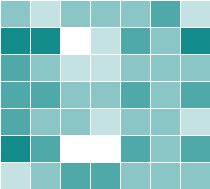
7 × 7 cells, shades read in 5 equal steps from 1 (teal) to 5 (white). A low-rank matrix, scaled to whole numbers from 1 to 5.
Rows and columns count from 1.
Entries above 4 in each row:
0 1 0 0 0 2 0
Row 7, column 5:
3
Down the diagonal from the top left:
3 1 4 3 3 3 3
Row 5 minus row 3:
0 0 -1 0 0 0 1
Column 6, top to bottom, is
2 3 3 3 3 3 3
